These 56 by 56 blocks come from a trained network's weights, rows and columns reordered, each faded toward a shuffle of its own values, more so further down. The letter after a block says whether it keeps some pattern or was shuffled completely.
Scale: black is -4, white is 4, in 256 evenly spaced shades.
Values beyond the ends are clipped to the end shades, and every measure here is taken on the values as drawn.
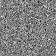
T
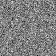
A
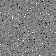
T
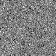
A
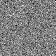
T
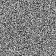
T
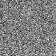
A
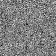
A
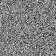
T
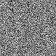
A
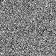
T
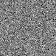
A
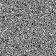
A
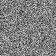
A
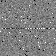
A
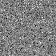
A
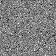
T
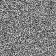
T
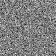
A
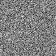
A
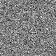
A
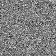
T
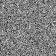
T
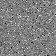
T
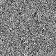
T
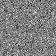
T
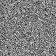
T
